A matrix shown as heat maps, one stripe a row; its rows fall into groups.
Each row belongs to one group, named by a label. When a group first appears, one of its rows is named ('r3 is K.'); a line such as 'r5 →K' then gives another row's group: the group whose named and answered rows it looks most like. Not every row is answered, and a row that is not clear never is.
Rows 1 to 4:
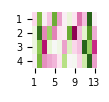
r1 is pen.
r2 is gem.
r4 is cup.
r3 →gem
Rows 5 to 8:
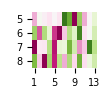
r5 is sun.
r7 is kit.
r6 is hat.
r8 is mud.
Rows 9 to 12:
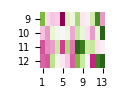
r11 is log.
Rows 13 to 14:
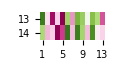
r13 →mud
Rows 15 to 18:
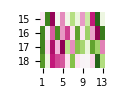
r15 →cup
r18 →cup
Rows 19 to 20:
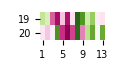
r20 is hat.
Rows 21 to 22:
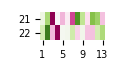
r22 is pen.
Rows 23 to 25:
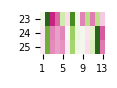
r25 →cup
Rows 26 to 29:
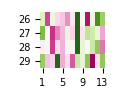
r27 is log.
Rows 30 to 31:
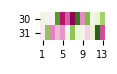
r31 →cup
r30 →hat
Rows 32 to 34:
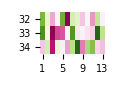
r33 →cup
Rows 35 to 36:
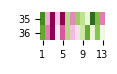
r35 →mud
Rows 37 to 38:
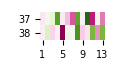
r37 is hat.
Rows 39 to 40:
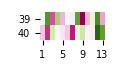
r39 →gem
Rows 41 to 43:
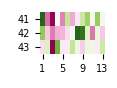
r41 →mud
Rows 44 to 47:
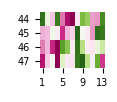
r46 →log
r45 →kit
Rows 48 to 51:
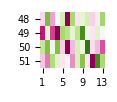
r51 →kit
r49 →log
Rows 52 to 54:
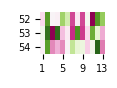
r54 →cup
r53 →gem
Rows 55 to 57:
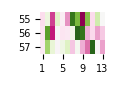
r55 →sun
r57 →gem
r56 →log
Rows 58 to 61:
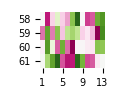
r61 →hat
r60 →pen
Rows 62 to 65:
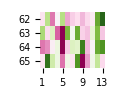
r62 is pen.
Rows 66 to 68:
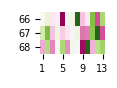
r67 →gem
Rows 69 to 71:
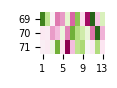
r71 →hat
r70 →cup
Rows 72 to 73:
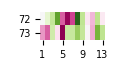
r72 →hat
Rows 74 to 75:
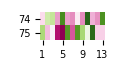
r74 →pen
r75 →mud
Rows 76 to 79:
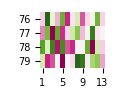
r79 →mud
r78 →pen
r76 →pen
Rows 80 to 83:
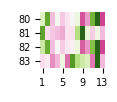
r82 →gem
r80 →gem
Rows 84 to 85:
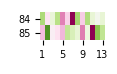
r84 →hat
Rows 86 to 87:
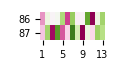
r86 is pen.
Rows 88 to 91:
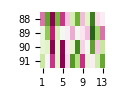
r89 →gem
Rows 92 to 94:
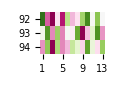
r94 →sun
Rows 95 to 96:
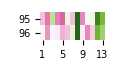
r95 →kit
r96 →kit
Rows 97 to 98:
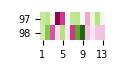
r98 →log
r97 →cup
